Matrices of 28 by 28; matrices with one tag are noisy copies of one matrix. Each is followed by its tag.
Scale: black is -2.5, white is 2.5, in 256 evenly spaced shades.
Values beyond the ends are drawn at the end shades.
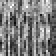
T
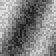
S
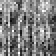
T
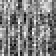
T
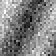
S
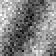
S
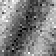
S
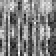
T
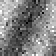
S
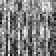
T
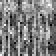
T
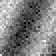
S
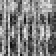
T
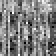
T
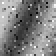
S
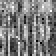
T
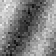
S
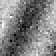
S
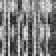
T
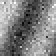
S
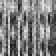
T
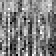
T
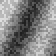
S
